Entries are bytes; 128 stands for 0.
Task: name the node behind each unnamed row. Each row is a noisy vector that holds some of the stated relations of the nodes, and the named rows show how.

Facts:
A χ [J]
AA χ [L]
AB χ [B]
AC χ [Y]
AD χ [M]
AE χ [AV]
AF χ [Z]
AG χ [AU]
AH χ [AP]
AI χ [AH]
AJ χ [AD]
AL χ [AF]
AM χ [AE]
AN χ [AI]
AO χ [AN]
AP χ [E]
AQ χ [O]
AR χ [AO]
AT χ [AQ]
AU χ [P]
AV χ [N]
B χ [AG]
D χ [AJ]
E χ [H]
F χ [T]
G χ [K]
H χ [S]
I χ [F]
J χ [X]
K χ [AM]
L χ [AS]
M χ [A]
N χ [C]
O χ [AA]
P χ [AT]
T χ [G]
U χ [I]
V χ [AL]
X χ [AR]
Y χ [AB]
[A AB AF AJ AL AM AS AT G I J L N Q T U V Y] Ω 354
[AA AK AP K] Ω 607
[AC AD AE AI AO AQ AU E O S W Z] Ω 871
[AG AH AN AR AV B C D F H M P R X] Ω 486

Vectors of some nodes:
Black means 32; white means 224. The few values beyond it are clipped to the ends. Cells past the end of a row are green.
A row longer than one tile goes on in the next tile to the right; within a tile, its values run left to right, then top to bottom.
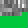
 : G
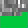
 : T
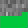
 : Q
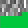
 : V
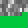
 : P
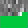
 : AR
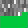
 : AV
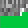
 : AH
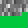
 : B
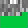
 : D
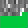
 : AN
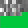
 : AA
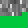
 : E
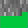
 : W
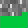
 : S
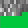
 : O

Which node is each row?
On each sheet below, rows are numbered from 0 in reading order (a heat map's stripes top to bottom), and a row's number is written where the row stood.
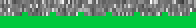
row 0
AU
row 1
C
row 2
AP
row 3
AK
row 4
N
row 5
M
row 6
AI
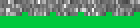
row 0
AT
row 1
AJ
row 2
AG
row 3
AQ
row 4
AC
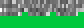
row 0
K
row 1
X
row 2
H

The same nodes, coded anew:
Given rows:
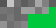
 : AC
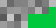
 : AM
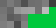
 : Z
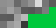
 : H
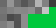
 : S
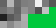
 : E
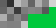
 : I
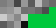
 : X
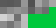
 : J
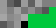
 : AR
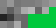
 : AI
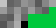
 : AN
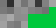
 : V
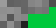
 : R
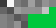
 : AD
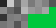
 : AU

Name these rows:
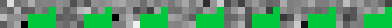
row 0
M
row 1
AO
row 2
AP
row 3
AJ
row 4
AV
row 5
AH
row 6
O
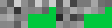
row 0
T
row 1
AE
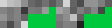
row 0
AA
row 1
B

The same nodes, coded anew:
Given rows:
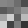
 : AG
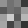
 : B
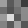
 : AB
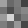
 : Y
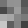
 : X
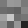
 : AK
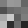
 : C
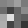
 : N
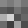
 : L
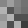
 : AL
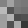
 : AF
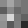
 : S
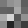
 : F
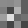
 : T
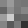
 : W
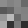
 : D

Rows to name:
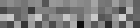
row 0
AA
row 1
AQ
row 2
AP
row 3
Z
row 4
G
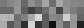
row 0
AR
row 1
AV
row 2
E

